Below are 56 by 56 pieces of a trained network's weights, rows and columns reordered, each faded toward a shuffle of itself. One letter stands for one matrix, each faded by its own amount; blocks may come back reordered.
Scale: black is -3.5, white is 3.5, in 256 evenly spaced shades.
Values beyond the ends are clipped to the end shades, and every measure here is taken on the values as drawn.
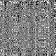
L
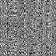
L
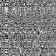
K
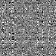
K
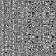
L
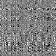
L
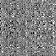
L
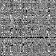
K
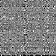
K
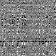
K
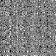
L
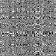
L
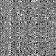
L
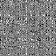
L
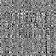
L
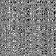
L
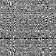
K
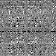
K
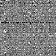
K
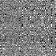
K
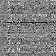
K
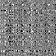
L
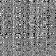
L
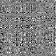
L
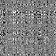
L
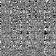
K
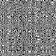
L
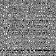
K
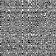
K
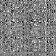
L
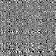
L
